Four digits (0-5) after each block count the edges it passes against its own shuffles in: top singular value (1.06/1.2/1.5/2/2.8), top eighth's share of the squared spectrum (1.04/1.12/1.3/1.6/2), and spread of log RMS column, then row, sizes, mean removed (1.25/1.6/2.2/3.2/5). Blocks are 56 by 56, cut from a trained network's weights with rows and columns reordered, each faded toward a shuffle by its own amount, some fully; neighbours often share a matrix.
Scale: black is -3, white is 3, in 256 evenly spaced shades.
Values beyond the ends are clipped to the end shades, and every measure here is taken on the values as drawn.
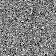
0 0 0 0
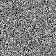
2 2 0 0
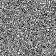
0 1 0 0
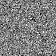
0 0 0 0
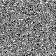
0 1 0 0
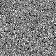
0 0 0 0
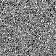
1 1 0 0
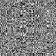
4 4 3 2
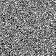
1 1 0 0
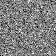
0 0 0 0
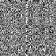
3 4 3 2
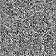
3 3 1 1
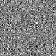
3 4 2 2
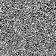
2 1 0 1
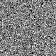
2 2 0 1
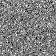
1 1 0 0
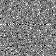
2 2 0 1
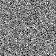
2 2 1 0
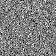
1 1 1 0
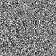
2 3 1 1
